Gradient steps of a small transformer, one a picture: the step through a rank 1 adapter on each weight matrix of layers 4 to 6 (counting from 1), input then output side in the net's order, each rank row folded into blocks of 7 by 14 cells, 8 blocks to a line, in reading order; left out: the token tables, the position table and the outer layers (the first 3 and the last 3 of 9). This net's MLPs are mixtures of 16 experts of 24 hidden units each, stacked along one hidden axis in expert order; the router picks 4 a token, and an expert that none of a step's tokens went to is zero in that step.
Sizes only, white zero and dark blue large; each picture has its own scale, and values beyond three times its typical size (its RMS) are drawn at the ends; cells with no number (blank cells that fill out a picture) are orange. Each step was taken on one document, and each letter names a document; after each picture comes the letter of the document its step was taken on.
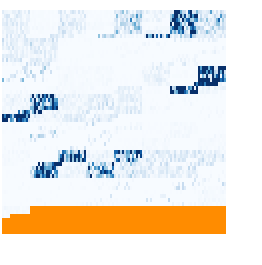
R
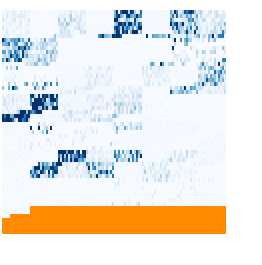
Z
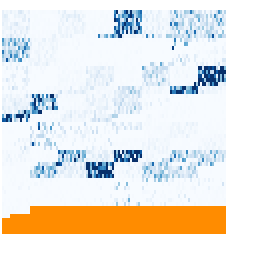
Z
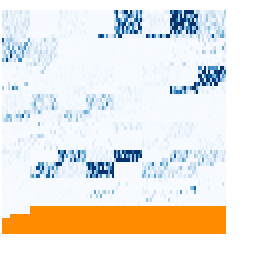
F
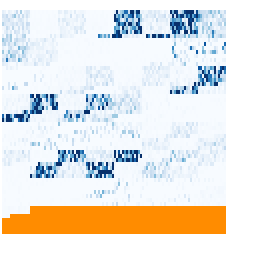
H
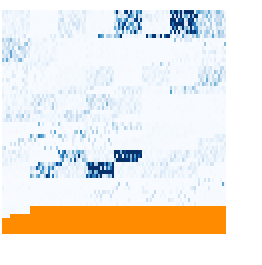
F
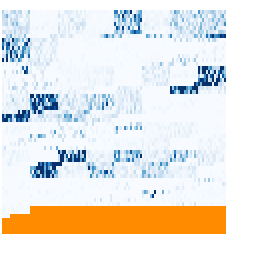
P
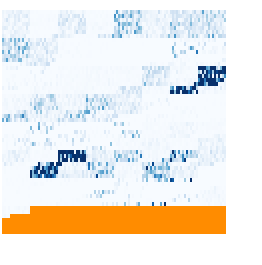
H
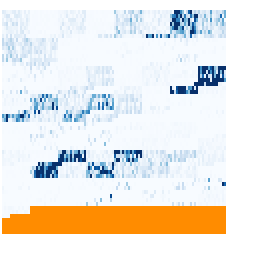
R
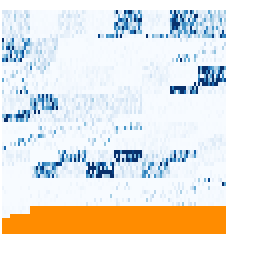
P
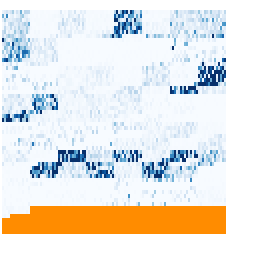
Z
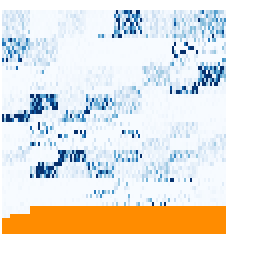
H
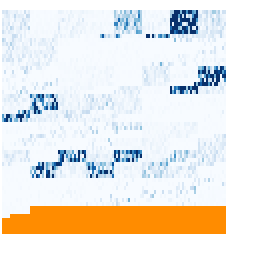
P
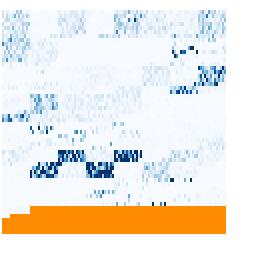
H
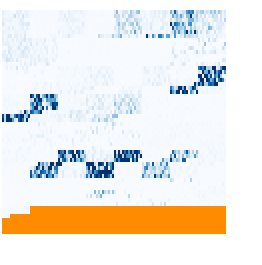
H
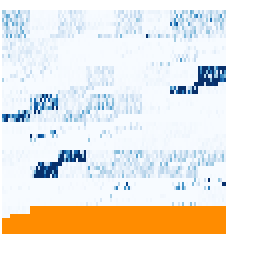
R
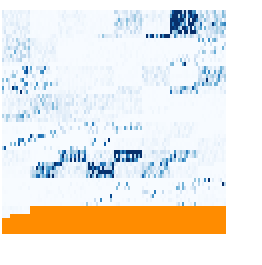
P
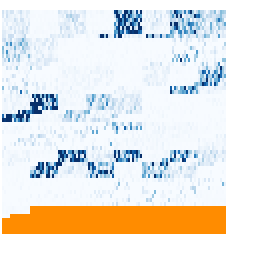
F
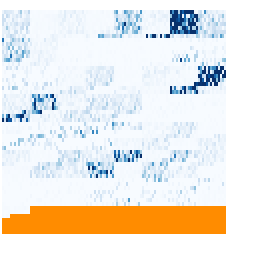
F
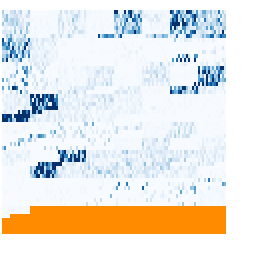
P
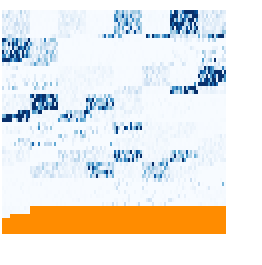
Z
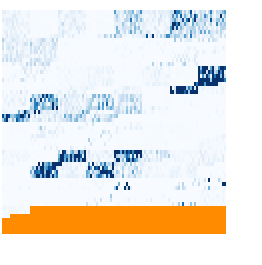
R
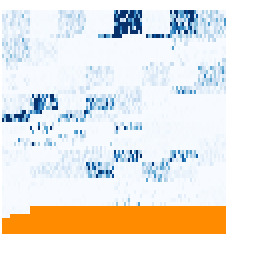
Z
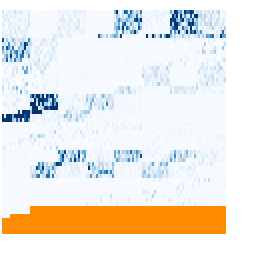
P
